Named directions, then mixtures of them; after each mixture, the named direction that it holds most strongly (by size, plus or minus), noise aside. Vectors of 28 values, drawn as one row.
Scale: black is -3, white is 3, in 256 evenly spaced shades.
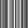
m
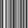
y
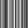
m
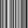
m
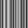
y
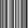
m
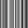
m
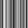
y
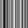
y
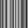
m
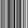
m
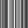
m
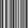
y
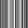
m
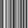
y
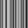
y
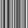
y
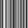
y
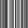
m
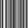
y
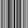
m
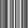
m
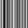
y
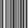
y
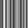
y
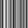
y
